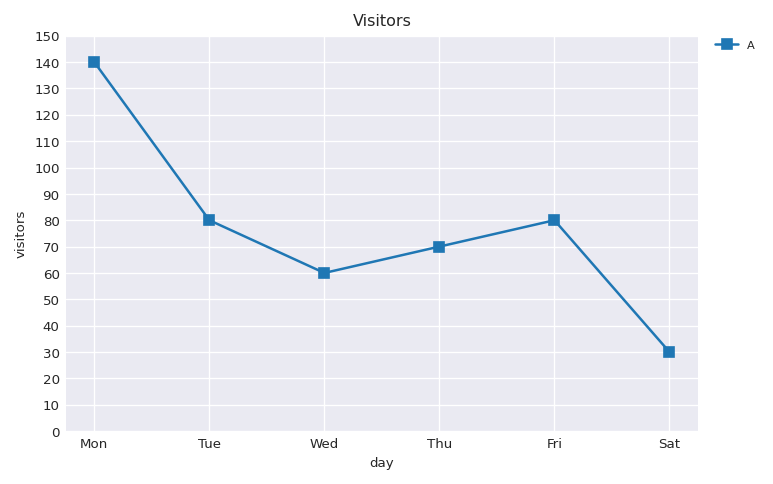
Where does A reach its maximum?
Mon
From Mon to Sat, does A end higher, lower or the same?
lower
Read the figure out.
Title: Visitors
x-axis: day, ticks Mon Tue Wed Thu Fri Sat
y-axis: visitors, ticks 0 10 20 30 40 50 60 70 80 90 100 110 120 130 140 150
Legend: A
Values:
A: 140 80 60 70 80 30
